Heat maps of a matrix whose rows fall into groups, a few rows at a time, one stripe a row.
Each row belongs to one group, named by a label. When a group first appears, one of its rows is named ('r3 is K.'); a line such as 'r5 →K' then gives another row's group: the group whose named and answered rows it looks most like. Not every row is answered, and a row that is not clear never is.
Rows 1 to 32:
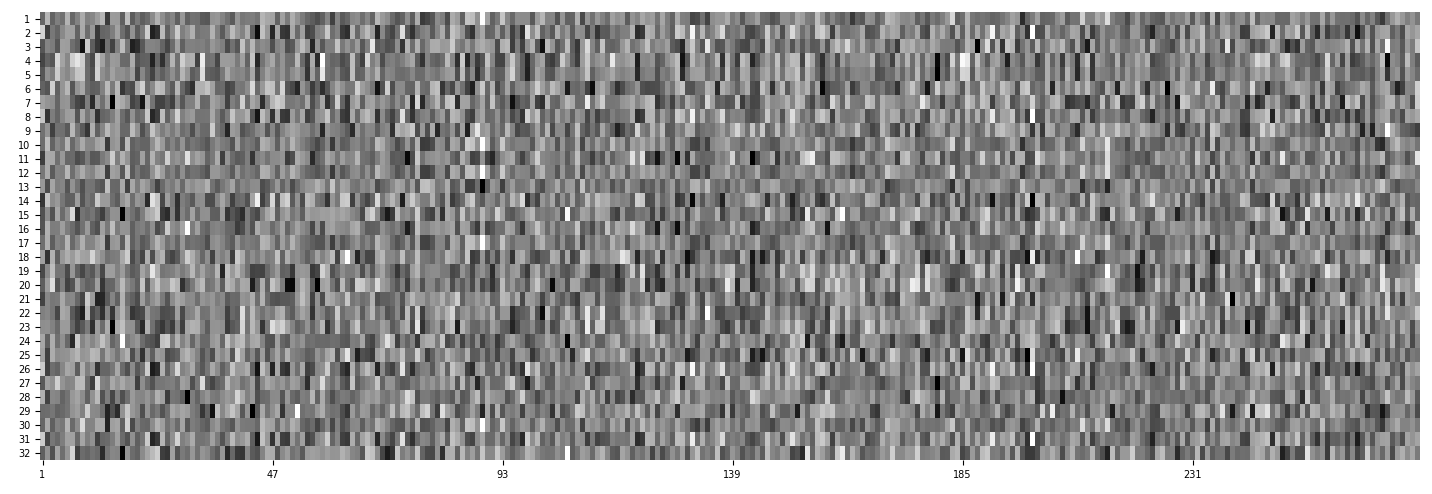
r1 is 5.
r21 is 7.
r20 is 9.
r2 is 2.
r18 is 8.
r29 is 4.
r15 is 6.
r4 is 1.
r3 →7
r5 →1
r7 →7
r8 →2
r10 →5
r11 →9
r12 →5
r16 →9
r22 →7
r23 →7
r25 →8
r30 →5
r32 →6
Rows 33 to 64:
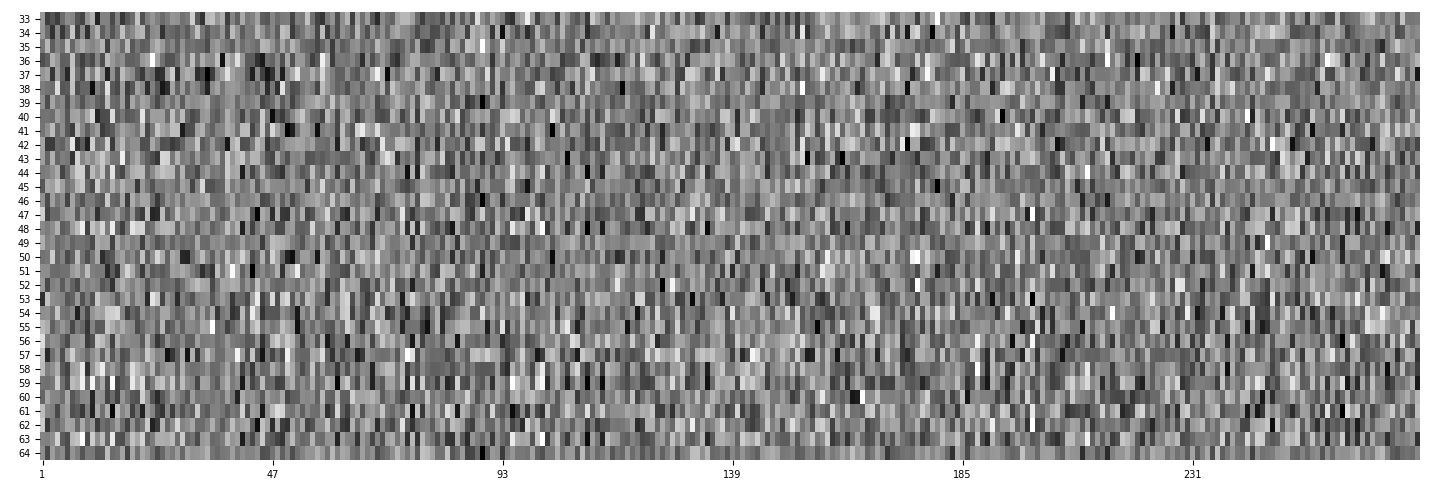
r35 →5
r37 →4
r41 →9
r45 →1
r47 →2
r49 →7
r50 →9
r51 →4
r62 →2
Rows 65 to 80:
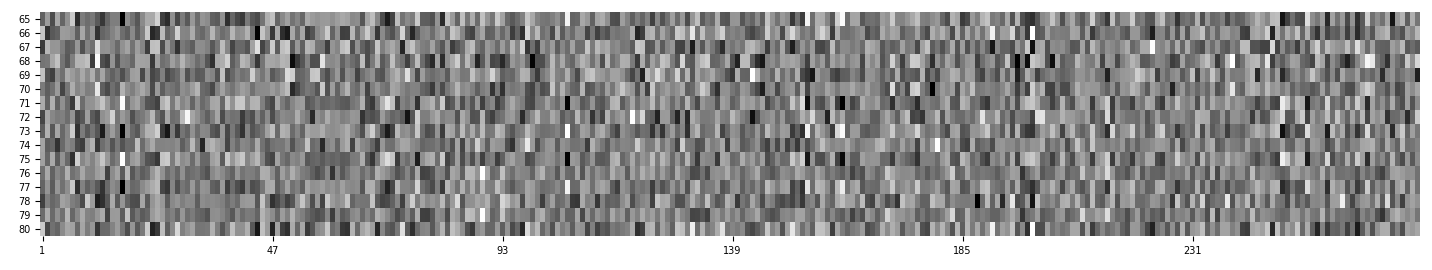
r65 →6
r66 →2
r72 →9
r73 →6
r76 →5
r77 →6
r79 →5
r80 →2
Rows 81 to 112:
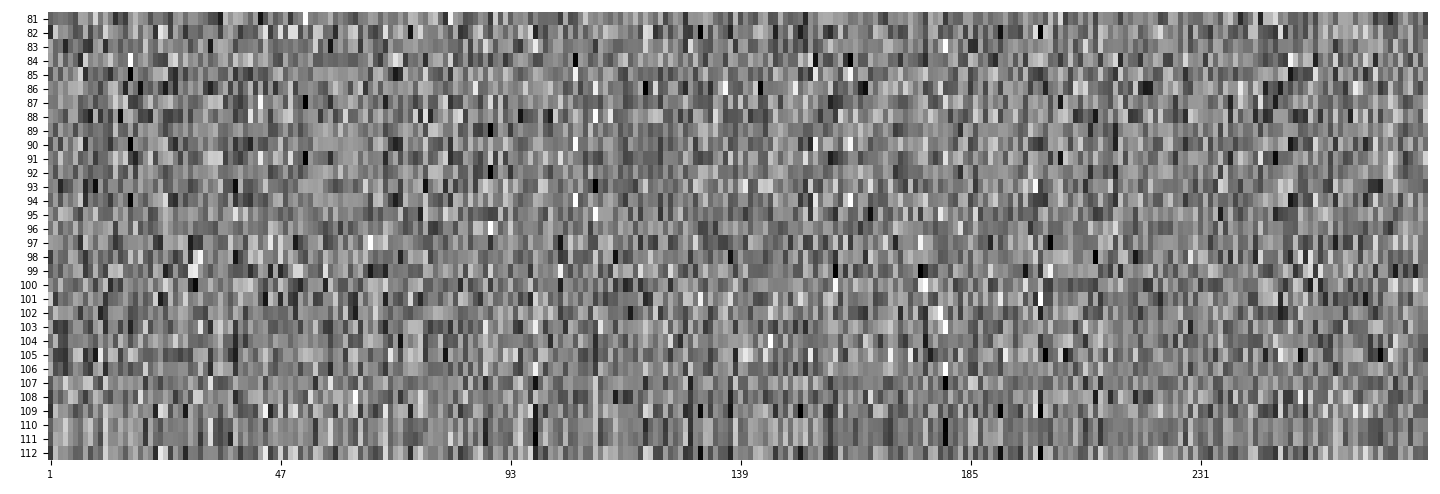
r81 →4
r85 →6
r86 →8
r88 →7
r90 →6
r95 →8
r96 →5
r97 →9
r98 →7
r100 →9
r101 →2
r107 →1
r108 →7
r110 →1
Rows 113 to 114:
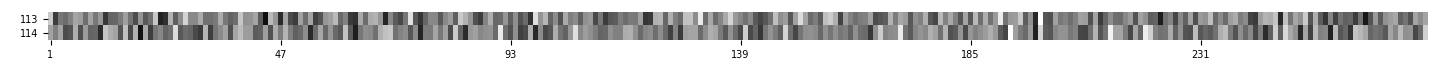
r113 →2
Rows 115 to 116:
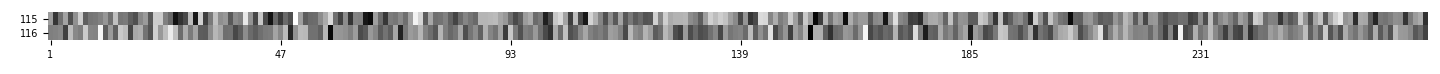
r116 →8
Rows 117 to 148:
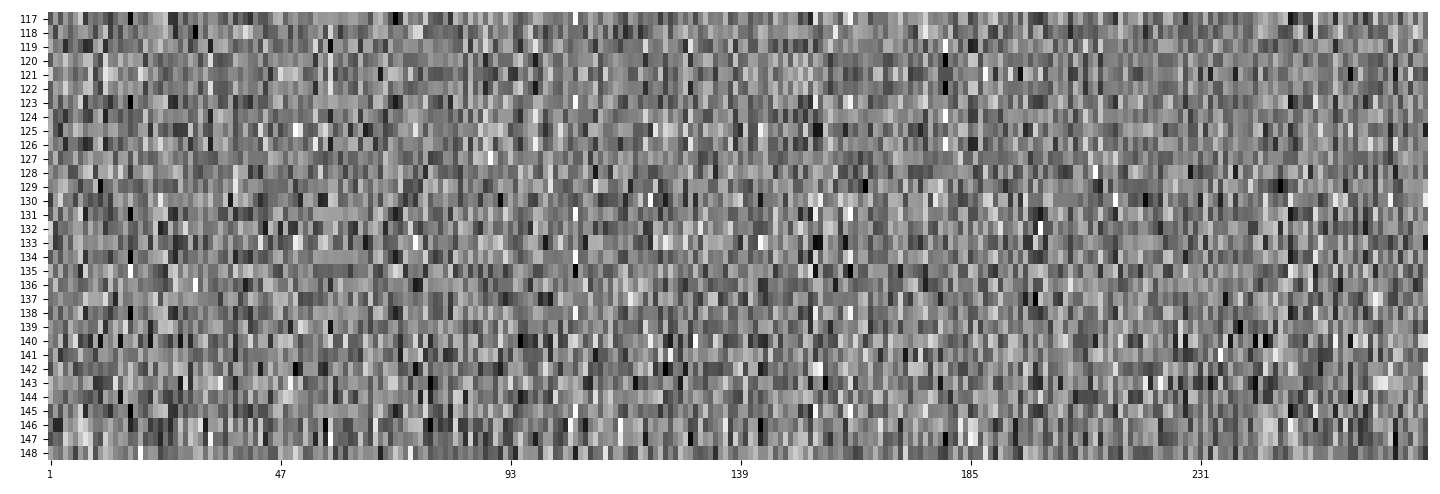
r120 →1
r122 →1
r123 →6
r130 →9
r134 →6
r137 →8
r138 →6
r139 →8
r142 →9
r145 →6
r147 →1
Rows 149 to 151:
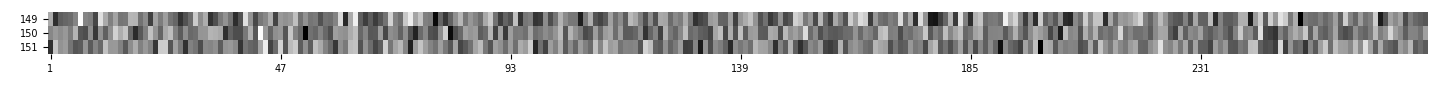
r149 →8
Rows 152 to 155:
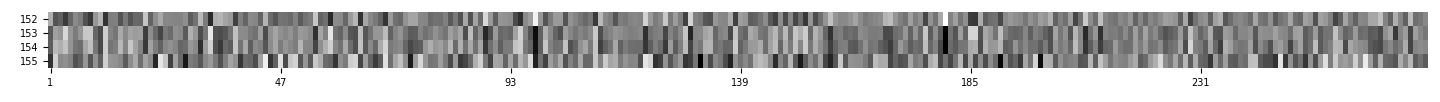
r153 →1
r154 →1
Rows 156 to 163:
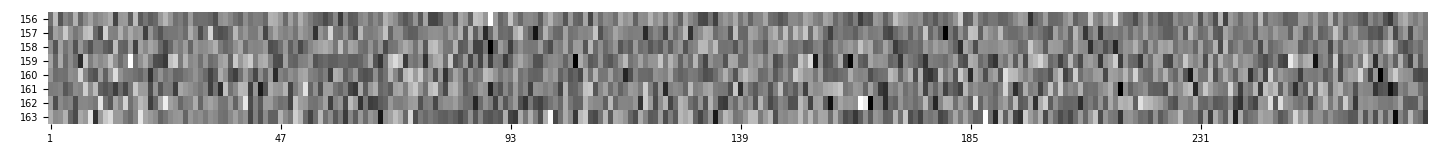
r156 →5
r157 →1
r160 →8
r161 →4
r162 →8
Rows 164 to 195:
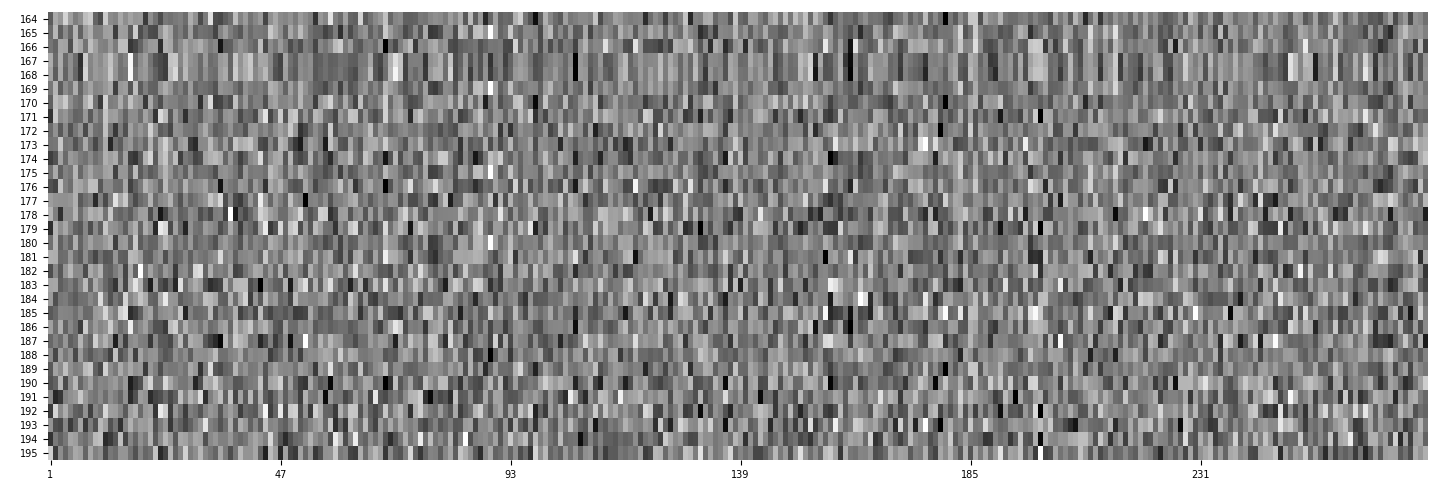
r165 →5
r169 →5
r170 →1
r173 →9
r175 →5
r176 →4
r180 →5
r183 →4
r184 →8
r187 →4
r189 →1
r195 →2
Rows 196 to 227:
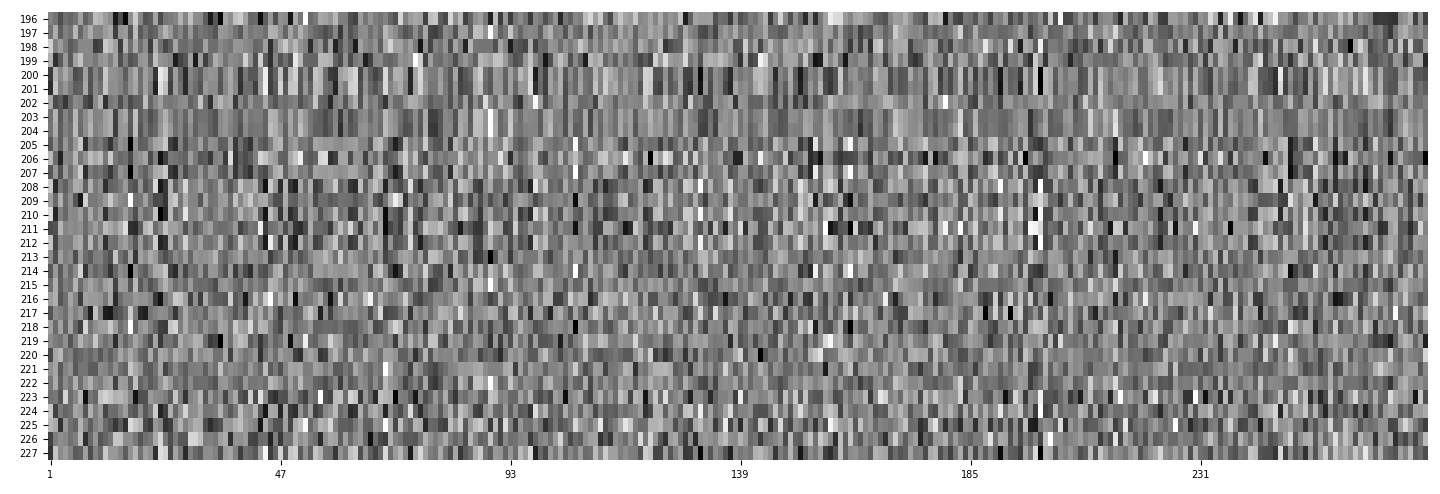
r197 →5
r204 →5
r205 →6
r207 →6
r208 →2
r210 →2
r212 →2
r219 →4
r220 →9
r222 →5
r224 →2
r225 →4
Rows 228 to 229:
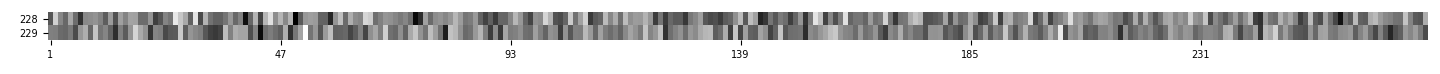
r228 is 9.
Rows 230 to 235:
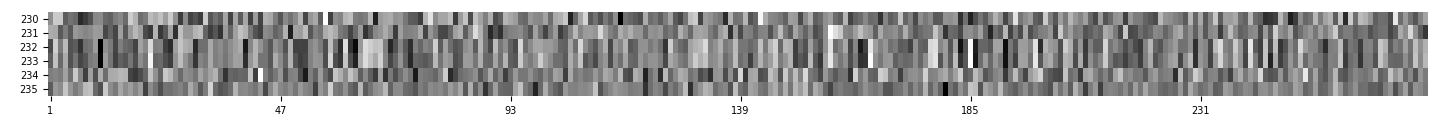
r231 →4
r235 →1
